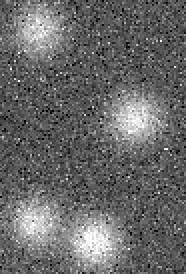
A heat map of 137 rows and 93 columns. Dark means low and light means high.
Bumps: four. Ninth with the highest average: bottom middle. Mirror symmetry: none. Odd rows or columns: none.
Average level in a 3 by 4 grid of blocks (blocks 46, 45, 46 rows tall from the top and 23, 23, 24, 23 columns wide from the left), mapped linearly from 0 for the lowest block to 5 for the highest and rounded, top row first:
4200 / 0043 / 5540
